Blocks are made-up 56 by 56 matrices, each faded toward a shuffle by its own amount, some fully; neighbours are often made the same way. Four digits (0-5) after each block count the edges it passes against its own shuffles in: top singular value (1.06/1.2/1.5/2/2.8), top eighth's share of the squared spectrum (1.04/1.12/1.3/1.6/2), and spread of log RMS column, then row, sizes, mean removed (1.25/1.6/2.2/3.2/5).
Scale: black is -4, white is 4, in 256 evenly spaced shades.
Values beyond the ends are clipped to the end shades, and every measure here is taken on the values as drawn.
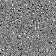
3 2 1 1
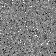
1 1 0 0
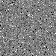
1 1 0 0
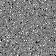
0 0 0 0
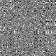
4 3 2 1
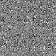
3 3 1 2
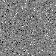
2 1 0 0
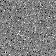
0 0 0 0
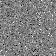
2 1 0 0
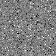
1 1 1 0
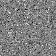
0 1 0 1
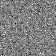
0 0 0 0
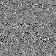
1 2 0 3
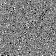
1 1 0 1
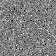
0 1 0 1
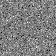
0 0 0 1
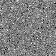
0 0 0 0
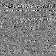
2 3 0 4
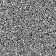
0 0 0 0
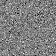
0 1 0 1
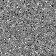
0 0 0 0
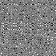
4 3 1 2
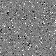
1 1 0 0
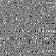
4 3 1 2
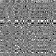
4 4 2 3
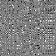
4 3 2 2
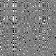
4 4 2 2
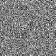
3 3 1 1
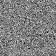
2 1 0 0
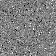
1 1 0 0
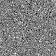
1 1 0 0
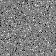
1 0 0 0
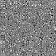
3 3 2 1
